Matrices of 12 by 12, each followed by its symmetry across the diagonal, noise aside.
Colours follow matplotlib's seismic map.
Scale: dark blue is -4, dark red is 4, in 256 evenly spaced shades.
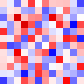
symmetric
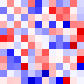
antisymmetric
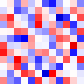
antisymmetric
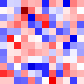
neither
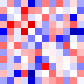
symmetric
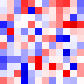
antisymmetric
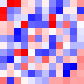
symmetric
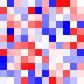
antisymmetric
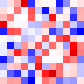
symmetric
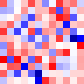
symmetric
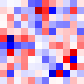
antisymmetric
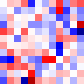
antisymmetric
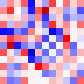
symmetric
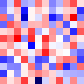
neither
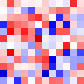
neither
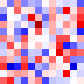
neither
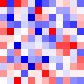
neither
